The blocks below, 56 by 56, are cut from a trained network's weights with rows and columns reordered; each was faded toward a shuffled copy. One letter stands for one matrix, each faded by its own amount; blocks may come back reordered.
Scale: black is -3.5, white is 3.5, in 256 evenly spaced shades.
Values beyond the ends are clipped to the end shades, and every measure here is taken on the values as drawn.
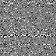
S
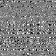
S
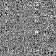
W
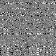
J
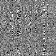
W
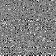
J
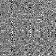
W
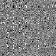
W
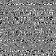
S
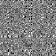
W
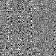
W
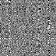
W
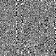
W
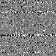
S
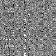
W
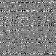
S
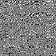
J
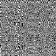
W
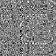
W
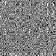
W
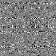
J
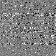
S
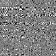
J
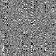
W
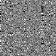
W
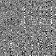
W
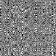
W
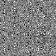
W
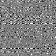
J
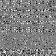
S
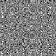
W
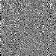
W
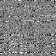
J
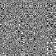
W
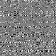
S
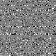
J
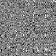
W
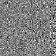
W
